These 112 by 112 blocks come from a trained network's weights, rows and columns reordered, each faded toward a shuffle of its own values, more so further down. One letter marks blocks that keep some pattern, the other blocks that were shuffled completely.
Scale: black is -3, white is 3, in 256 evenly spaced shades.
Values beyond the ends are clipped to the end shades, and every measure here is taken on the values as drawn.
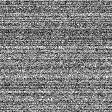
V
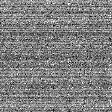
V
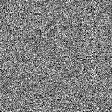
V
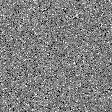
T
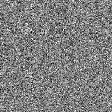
V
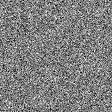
T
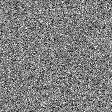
T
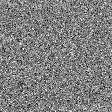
T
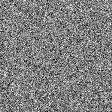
T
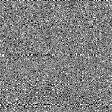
V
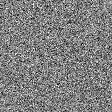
T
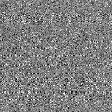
V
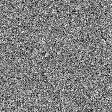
V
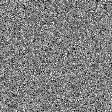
V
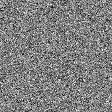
T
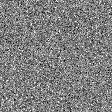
T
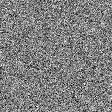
T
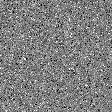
T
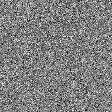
V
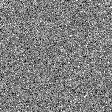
T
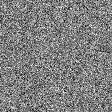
V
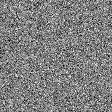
T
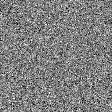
V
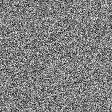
T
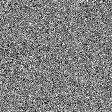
T
